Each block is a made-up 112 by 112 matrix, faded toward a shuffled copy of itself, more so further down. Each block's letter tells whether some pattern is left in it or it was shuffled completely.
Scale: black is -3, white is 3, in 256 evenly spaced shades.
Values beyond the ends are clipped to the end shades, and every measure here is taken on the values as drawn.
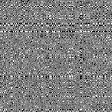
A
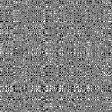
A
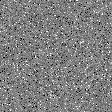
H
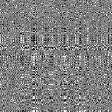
A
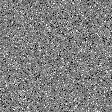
H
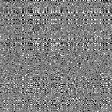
A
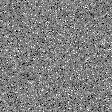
H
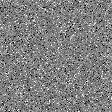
H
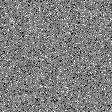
H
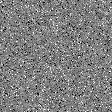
H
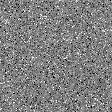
H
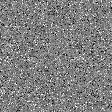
H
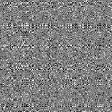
A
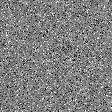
H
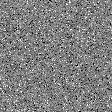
H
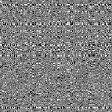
A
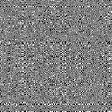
A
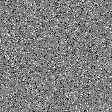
H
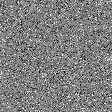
H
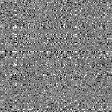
A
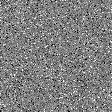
H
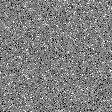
H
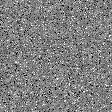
H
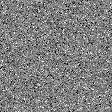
H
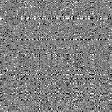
A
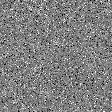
H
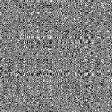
A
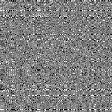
A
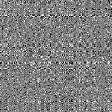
A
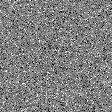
H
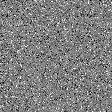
H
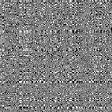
A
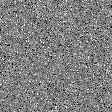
H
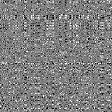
A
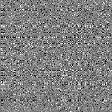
A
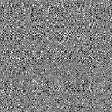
A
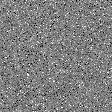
H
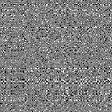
A
